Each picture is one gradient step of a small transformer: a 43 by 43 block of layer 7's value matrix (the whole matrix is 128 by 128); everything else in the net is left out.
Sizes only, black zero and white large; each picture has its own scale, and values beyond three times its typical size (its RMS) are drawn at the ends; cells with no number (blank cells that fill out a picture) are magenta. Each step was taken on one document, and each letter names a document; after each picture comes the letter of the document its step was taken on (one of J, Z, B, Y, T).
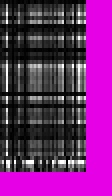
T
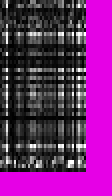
T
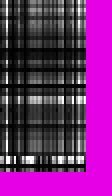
T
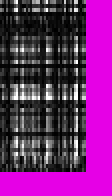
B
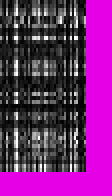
B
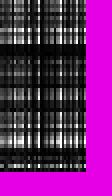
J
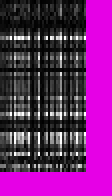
J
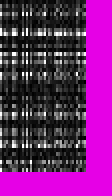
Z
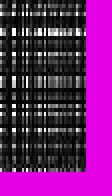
Z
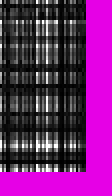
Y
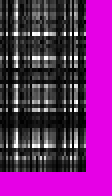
B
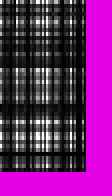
Y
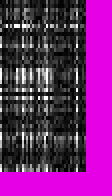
Y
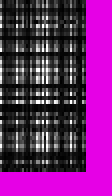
Y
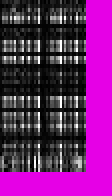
J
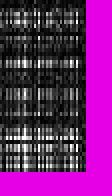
J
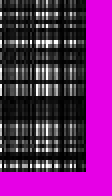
Y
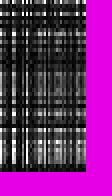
Z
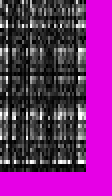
Z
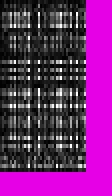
J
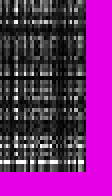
B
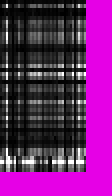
T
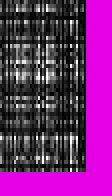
Y
